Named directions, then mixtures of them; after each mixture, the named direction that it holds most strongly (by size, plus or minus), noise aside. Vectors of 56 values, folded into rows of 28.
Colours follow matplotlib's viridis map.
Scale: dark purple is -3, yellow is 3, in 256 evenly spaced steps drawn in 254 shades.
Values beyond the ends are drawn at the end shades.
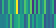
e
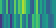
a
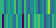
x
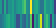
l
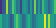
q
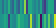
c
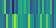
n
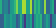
l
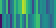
a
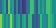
a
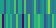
x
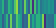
e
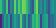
a
